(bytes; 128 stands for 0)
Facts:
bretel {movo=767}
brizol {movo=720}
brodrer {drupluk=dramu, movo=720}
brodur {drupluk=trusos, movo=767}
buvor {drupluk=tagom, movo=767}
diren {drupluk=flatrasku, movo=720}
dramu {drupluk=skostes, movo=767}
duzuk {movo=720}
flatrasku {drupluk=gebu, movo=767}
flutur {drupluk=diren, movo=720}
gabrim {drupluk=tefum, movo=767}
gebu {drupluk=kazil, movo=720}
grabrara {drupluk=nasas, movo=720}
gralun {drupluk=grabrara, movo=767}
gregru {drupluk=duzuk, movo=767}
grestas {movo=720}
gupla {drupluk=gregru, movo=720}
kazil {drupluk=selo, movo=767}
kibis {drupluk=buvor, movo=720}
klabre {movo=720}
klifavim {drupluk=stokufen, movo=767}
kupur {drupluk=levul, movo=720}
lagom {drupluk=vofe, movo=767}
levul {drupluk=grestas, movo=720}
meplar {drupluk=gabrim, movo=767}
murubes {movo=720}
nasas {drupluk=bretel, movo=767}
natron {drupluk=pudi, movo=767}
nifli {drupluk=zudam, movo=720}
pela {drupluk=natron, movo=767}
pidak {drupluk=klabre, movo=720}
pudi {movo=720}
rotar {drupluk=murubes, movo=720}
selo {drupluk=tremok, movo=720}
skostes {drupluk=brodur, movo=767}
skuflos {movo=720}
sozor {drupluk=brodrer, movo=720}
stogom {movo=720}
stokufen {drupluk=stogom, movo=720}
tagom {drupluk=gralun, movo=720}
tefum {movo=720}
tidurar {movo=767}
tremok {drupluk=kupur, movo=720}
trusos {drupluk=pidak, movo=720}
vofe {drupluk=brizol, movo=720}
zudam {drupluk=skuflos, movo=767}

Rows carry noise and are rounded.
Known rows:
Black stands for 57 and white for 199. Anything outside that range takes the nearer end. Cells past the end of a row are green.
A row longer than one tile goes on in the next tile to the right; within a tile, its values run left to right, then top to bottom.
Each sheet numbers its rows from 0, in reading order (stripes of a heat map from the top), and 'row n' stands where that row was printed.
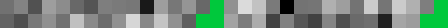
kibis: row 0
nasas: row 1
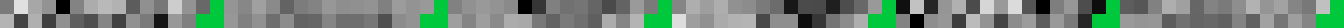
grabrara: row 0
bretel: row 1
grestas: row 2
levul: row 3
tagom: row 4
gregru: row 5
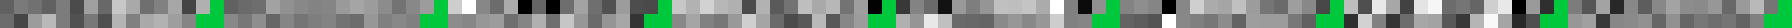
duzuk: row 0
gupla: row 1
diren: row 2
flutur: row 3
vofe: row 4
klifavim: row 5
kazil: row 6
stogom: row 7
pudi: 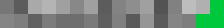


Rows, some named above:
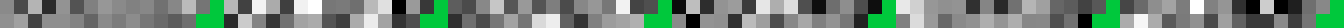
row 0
stogom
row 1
kazil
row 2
dramu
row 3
tagom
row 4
flatrasku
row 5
tremok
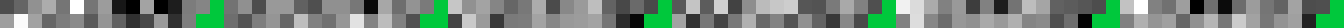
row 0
tremok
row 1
kibis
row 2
gebu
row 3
gralun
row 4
flatrasku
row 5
diren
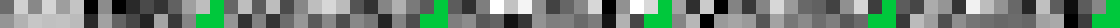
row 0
kupur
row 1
gralun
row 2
natron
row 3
stokufen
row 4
selo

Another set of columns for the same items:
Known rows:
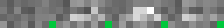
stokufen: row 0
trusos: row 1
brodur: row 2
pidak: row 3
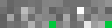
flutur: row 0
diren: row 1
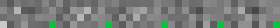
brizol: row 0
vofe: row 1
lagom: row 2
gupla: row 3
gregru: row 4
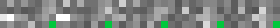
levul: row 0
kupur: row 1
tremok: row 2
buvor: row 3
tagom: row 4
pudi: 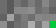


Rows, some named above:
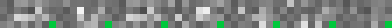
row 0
trusos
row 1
gebu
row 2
trusos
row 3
gralun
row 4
buvor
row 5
selo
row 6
kibis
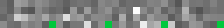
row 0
pidak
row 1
grestas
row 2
diren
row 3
klabre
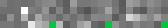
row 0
flatrasku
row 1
bretel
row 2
pidak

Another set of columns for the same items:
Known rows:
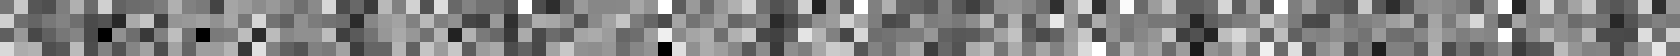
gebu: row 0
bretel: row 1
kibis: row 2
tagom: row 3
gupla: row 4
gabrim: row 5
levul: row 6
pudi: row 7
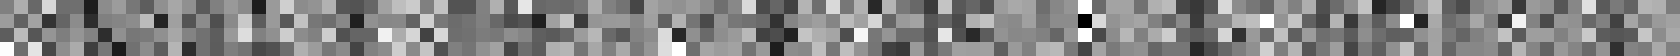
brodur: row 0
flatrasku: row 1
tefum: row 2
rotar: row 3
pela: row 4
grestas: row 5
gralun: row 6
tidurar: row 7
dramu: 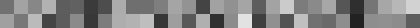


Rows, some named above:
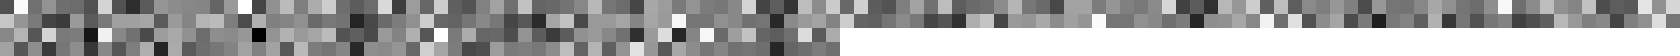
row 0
gralun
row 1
kazil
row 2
kazil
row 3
natron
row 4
klabre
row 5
kibis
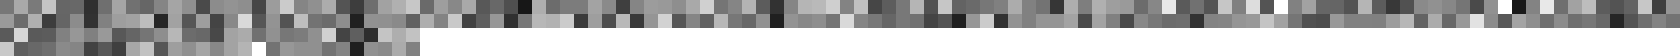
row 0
skostes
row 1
sozor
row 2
flutur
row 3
buvor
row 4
selo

